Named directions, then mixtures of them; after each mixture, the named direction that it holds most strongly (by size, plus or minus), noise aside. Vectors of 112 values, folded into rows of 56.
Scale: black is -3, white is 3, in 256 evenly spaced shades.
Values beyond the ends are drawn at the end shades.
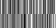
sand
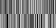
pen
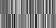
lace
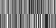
pen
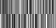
lace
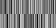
pen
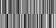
pen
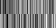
pen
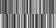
pen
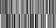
lace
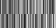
sand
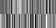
lace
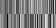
pen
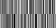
lace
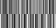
pen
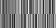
lace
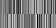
lace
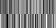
pen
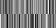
pen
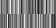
sand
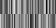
lace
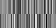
lace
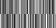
lace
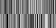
pen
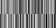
sand
